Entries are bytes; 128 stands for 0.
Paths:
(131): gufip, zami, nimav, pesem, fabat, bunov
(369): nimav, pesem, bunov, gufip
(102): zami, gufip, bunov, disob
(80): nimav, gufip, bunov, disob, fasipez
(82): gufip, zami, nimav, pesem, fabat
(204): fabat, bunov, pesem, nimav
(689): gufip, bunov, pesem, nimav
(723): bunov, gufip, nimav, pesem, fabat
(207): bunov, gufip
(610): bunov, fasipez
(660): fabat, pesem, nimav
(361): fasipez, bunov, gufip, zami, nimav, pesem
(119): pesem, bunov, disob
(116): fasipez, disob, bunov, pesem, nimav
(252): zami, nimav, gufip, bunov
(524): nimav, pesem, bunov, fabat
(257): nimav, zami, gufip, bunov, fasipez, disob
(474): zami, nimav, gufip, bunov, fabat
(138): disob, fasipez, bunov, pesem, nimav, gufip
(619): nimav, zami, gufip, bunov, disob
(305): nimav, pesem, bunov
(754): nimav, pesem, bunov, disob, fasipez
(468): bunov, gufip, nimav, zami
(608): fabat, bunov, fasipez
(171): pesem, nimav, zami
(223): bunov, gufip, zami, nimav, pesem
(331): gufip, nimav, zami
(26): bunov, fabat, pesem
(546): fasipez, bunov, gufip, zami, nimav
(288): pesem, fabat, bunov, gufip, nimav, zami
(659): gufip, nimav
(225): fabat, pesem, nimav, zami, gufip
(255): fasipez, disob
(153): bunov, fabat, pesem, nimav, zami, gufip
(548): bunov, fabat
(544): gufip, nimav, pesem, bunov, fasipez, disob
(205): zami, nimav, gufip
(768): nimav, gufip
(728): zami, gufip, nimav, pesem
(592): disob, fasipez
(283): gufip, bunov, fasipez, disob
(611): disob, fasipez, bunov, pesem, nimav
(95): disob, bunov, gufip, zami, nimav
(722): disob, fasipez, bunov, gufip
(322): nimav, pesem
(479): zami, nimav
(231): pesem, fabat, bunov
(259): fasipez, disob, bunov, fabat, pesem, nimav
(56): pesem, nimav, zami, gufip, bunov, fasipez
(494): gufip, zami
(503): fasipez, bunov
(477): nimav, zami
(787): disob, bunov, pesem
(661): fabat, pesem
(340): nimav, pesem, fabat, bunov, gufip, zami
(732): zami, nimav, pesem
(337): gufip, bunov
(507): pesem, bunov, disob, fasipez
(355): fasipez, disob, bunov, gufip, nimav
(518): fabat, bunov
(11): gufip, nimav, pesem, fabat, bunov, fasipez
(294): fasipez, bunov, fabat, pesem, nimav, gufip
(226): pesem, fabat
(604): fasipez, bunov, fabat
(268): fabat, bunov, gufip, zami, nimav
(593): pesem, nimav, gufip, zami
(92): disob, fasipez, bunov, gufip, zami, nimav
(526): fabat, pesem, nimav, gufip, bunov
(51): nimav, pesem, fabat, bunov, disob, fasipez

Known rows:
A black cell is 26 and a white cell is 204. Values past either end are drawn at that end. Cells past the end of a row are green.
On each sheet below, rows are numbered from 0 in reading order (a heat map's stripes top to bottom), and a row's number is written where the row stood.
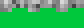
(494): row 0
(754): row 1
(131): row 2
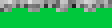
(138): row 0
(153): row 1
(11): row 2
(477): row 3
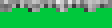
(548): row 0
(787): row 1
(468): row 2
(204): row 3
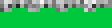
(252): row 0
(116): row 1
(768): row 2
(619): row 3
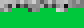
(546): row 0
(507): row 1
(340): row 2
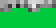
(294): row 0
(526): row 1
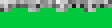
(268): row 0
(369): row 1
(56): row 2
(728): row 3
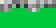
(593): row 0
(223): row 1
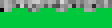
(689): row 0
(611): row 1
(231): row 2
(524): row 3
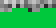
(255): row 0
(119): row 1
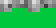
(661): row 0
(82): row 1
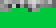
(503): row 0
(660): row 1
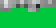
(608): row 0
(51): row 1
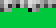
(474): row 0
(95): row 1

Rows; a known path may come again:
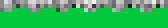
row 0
(82)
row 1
(80)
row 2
(659)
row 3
(619)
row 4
(11)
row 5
(259)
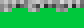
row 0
(723)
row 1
(361)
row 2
(255)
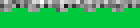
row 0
(226)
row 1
(355)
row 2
(102)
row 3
(207)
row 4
(26)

